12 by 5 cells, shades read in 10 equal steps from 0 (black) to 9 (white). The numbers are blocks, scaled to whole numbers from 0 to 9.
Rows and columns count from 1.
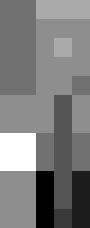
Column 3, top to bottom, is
6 5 5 5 5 5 5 4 4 0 0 0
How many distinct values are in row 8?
3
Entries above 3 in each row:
5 5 5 5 5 4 4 4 4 2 2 2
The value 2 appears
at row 12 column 4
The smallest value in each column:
4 4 0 2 1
